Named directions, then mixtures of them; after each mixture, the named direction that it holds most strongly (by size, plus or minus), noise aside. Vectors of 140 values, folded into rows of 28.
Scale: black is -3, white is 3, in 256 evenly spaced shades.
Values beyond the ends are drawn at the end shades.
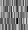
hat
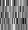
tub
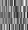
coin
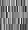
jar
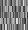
hat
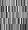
jar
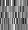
tub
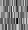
hat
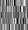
coin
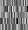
hat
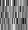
tub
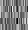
hat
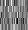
tub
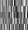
coin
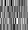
tub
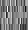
jar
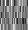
tub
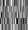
tub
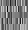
jar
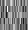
jar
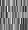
jar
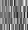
coin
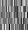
coin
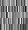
jar
